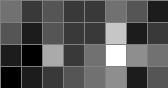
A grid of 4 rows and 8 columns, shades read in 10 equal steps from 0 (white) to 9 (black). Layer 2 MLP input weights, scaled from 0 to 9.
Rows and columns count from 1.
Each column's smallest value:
5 7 3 6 5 0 4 5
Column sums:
28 32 22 27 24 11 26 26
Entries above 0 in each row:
8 8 7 8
